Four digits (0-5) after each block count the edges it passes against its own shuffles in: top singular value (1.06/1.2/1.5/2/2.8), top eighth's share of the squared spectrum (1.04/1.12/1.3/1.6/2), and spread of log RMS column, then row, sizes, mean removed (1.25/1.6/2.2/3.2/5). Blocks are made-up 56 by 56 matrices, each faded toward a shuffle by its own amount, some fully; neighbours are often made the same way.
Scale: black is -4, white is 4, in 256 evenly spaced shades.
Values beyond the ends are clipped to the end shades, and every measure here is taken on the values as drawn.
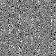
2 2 3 0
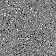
0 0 0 0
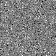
0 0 1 0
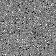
0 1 0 0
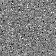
0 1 1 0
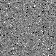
0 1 1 0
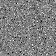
0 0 0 0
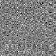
4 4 2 2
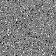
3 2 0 0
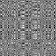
5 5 3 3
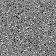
0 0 0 0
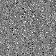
0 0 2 0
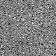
1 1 2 0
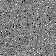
0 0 0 0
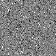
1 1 2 0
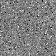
0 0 1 0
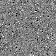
0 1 1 0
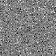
3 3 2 1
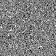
3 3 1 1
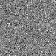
2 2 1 0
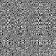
4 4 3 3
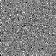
3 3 1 1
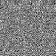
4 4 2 2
